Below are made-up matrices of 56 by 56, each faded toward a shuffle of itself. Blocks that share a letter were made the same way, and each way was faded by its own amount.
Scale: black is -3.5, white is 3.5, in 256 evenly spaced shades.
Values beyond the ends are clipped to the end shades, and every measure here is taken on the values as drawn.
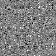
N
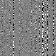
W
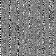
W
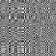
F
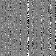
W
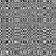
F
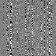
W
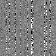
W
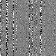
W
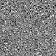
N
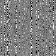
W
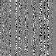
W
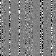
W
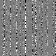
W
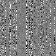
W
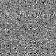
N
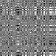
F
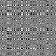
F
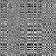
F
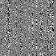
W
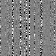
W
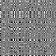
F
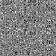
N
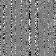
W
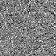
N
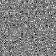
N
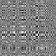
F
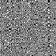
N
